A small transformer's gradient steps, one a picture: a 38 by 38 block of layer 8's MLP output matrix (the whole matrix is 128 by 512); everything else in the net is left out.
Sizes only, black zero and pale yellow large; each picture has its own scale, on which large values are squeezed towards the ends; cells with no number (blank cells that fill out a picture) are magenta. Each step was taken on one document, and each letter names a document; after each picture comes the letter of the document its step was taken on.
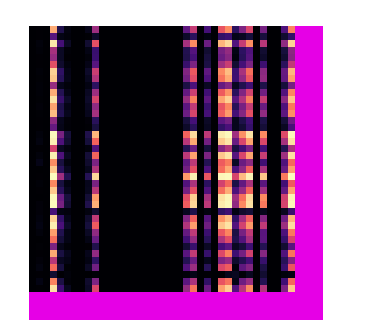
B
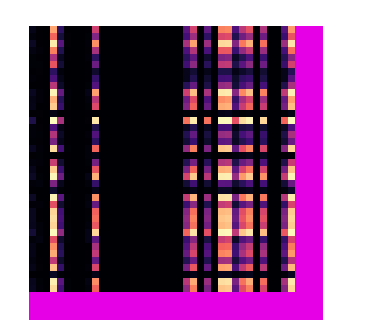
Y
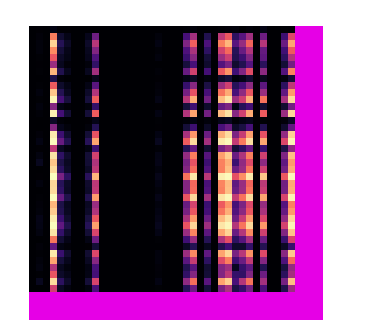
B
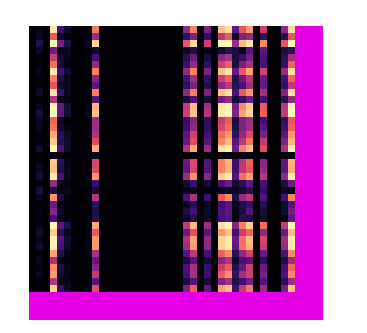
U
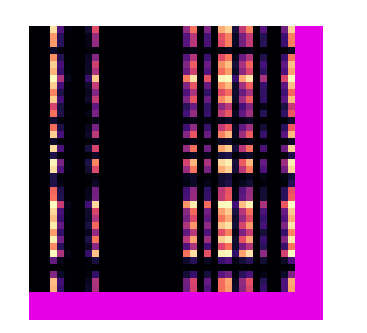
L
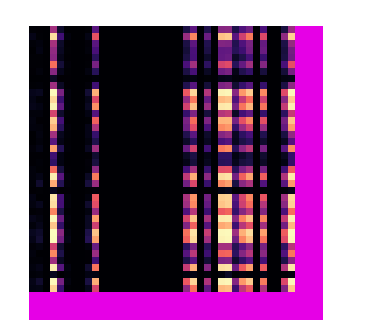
Y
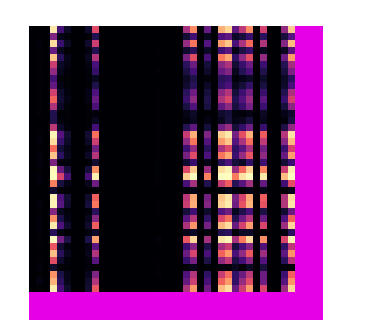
B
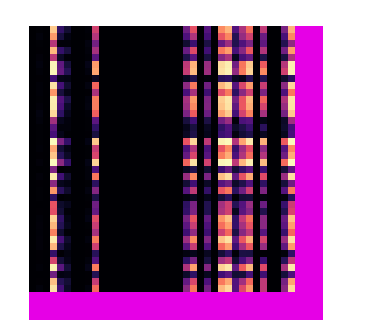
U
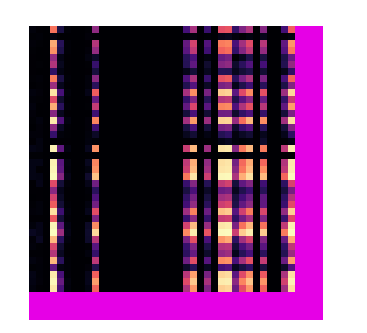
Y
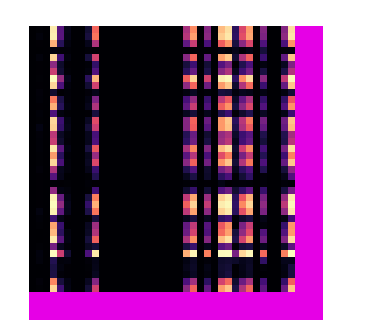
L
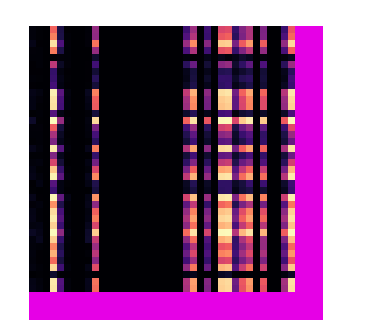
Y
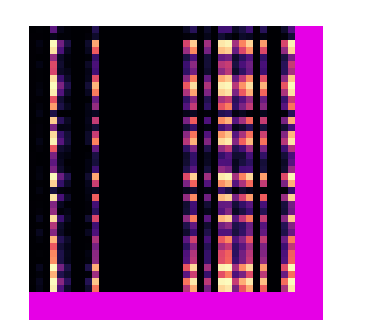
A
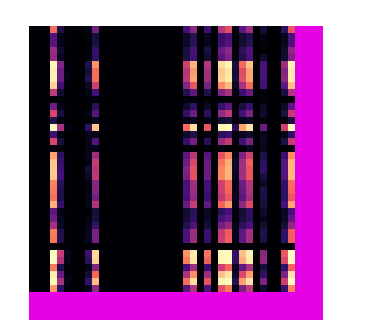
L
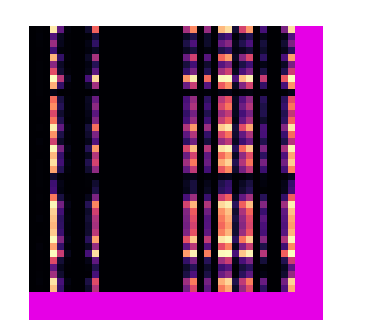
L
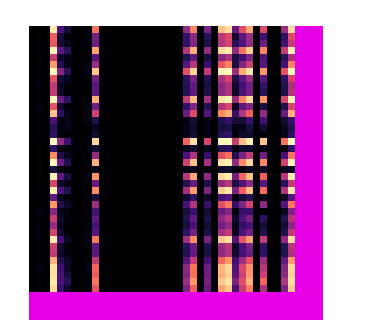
U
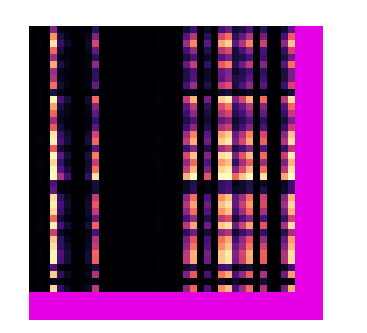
B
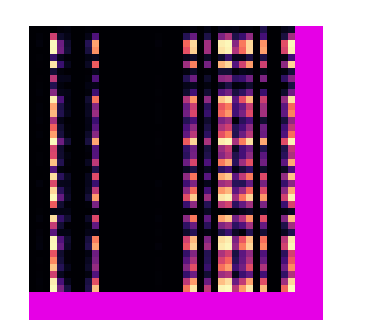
A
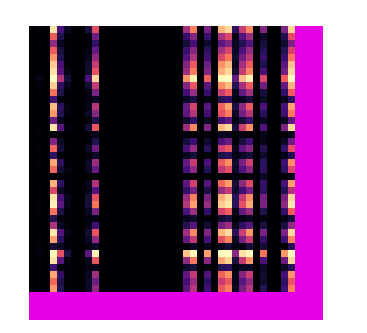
L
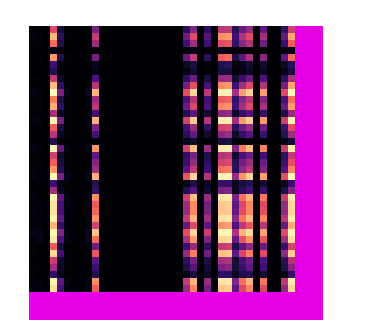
Y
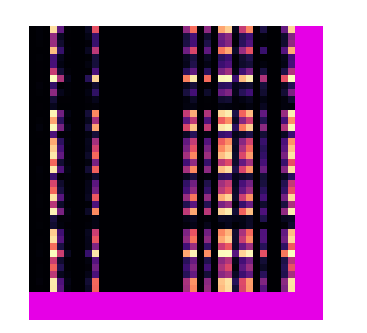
L
